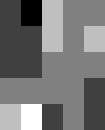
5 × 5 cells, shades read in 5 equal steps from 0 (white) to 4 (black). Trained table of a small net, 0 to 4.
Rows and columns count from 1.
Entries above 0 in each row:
5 5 5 5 4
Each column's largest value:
3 4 3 2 3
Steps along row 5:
down up down up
